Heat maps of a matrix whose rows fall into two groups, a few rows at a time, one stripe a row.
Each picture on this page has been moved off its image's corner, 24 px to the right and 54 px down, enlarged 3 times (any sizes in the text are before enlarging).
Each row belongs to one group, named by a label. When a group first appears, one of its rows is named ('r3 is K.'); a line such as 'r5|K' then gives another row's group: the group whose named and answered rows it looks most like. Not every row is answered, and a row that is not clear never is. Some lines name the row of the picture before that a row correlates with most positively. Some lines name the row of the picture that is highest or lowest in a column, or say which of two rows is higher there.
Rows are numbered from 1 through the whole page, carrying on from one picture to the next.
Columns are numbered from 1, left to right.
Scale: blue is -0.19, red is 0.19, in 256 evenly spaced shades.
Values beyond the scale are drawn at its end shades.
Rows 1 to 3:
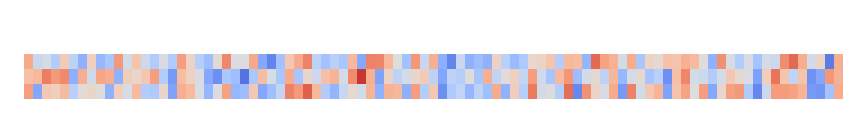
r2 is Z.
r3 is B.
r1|B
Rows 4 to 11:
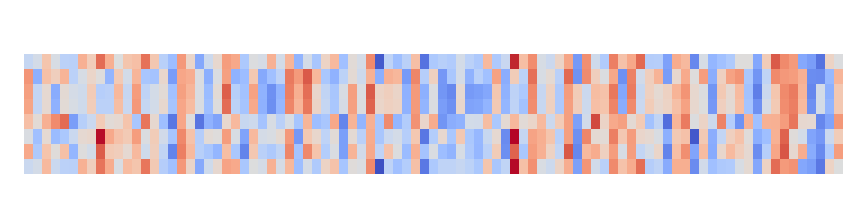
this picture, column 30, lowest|8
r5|B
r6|B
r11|Z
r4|Z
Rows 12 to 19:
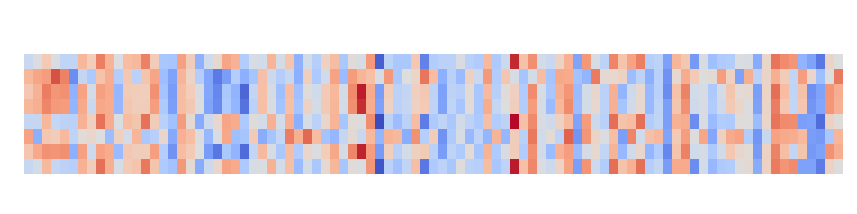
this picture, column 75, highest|13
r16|Z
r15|Z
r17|B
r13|Z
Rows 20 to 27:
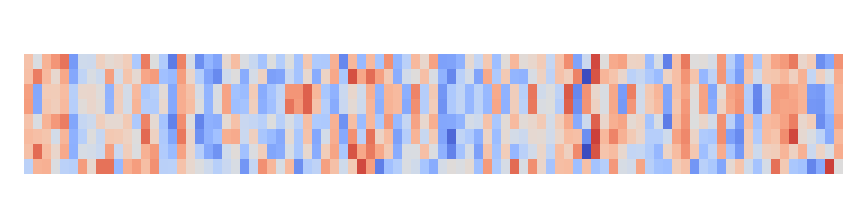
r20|Z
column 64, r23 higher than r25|No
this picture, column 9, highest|27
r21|Z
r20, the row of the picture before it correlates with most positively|13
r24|Z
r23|B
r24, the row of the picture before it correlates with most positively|13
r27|Z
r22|B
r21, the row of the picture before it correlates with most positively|13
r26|Z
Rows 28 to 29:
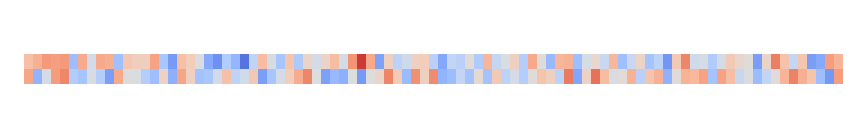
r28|Z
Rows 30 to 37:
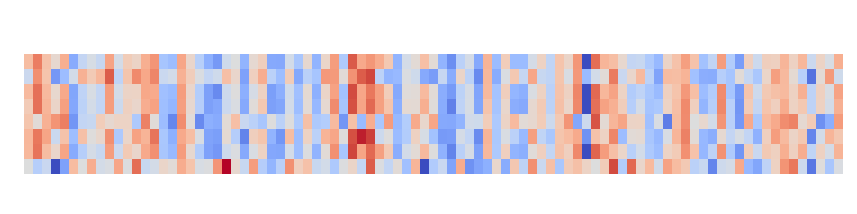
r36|Z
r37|B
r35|Z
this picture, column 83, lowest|37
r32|Z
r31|Z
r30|Z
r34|Z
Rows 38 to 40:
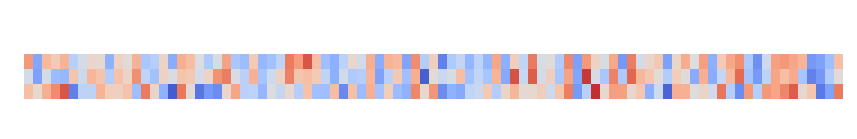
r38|B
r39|B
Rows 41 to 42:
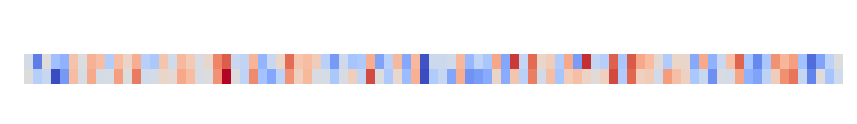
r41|B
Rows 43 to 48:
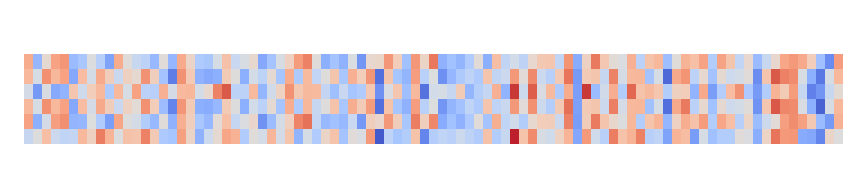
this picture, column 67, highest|48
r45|B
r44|Z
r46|Z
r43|B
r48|Z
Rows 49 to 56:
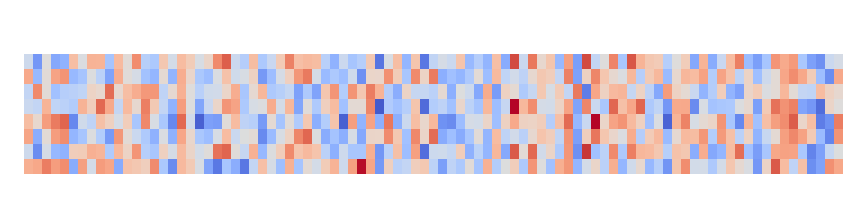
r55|B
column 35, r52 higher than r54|Yes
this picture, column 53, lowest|51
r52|Z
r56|Z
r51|Z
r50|B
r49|B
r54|B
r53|Z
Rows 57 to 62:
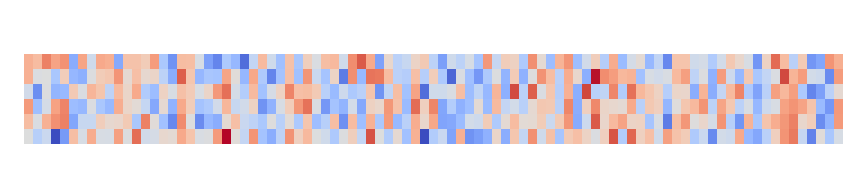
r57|Z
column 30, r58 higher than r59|No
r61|Z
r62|B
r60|B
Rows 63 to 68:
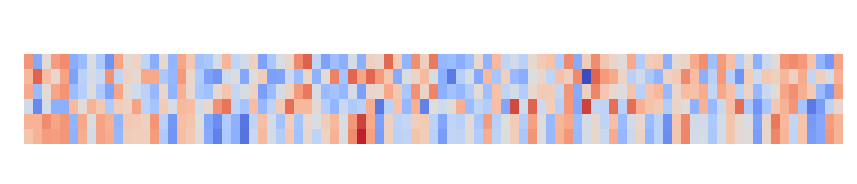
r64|Z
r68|Z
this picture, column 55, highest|66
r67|Z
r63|B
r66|B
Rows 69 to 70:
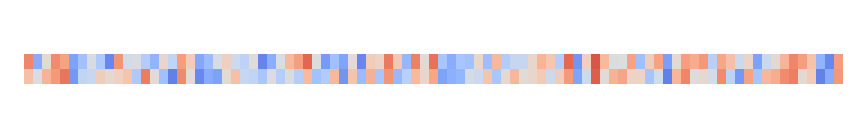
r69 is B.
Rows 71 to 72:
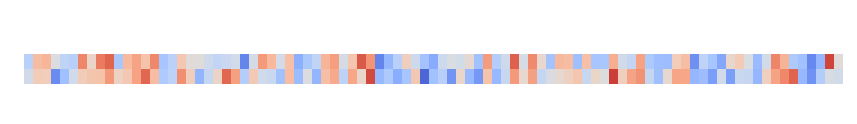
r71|Z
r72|Z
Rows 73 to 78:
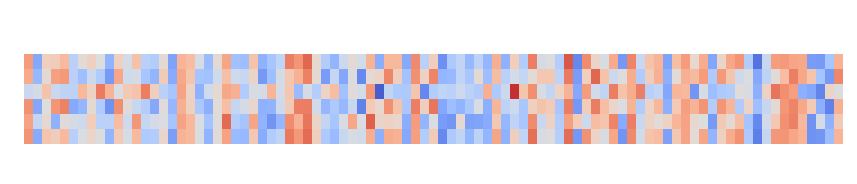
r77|B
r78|B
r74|B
